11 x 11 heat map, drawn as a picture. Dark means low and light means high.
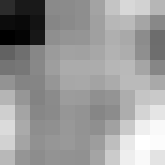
Odd patch: lower, in the top left. Roughest part: top left. Average level on the scale: 60%. Mirror symmetry: none. Ninth with the lowest average: top left. Ninth with the highest average: bottom right.
